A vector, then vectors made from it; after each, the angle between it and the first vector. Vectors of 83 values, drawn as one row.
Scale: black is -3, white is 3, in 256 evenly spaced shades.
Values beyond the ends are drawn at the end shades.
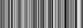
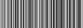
partly opposed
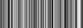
nearly parallel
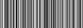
partly opposed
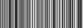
partly opposed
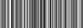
partly aligned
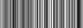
nearly opposite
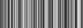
nearly parallel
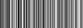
partly aligned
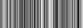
partly opposed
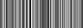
orthogonal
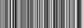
nearly opposite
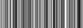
nearly opposite
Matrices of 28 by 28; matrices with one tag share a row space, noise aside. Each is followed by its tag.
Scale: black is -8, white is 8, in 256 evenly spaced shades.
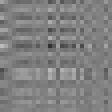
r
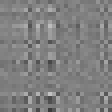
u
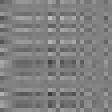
r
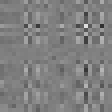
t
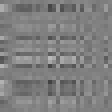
r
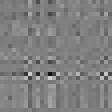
u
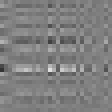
r
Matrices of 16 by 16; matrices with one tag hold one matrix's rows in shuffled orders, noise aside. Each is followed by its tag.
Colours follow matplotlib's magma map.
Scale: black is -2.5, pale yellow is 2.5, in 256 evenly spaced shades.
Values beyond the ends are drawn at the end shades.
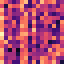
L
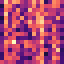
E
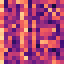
L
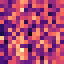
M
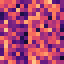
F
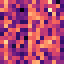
F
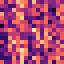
M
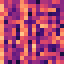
L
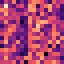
F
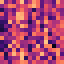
M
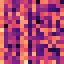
L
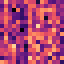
F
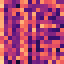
L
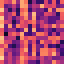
L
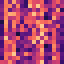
E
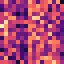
F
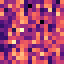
M
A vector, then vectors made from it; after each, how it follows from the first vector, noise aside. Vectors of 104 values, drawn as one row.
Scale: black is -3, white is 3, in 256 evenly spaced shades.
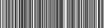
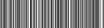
wrapped around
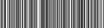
reversed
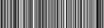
sign-scrambled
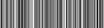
sign-scrambled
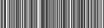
reversed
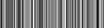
sign-scrambled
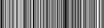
sign-scrambled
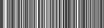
wrapped around
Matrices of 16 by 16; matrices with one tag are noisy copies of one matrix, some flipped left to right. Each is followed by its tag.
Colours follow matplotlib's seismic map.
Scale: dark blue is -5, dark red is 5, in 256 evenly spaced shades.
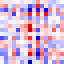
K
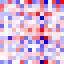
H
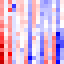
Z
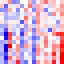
Z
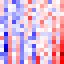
Z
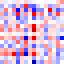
K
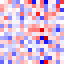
H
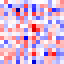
K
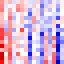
Z
